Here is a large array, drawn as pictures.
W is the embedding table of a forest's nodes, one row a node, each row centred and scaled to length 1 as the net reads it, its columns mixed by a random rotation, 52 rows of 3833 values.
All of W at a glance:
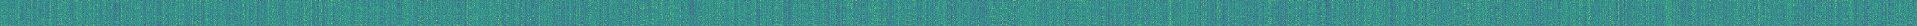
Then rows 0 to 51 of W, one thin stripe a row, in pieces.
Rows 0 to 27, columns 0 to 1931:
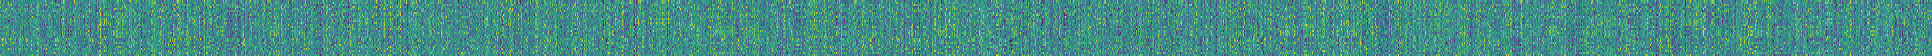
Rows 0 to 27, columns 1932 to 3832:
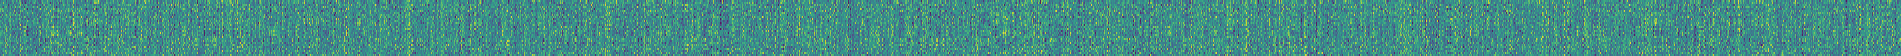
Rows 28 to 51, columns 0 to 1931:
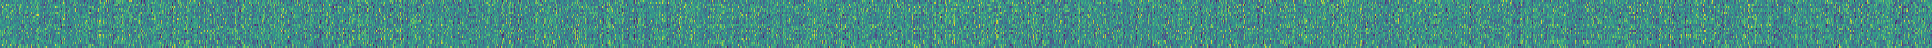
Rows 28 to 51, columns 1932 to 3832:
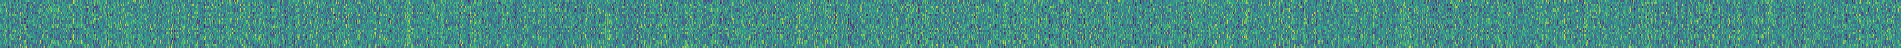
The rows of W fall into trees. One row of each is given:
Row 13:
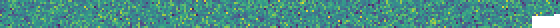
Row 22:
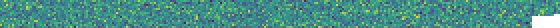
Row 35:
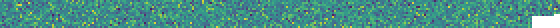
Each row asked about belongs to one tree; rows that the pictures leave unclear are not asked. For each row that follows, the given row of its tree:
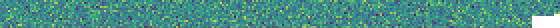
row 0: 35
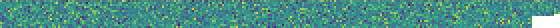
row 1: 35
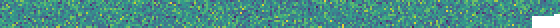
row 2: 22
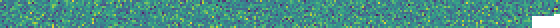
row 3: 35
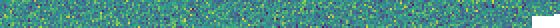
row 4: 13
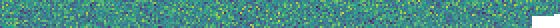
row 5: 22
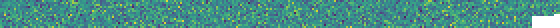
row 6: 35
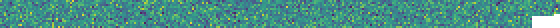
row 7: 35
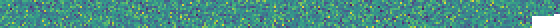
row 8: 13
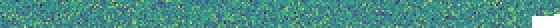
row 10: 35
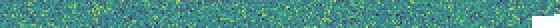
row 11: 35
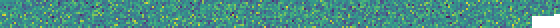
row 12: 35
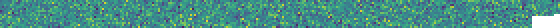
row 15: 13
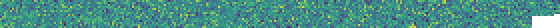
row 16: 13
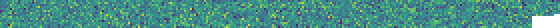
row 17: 13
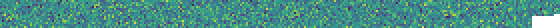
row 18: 35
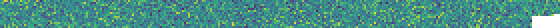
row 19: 22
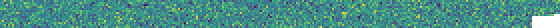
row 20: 22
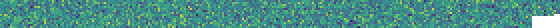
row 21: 13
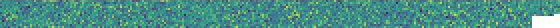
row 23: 35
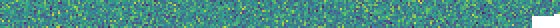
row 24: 22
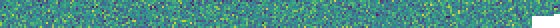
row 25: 35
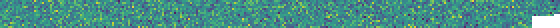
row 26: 13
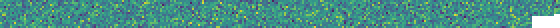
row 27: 35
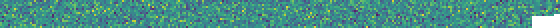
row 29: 35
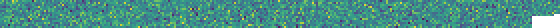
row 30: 13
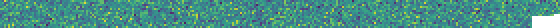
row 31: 22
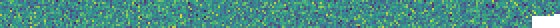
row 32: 13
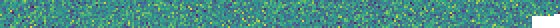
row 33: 13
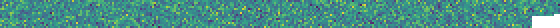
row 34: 22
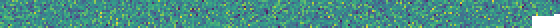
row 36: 13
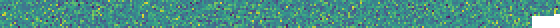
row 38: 35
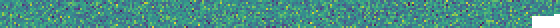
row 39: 35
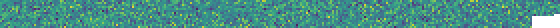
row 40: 13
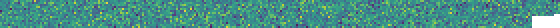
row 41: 13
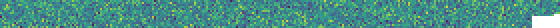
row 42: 22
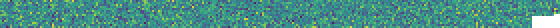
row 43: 35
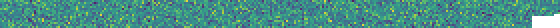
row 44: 22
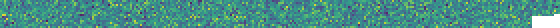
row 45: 35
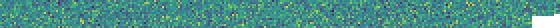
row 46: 35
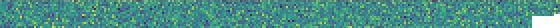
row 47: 35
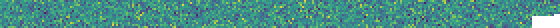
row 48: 13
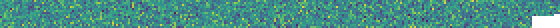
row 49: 13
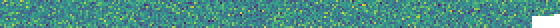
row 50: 22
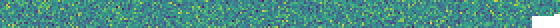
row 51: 22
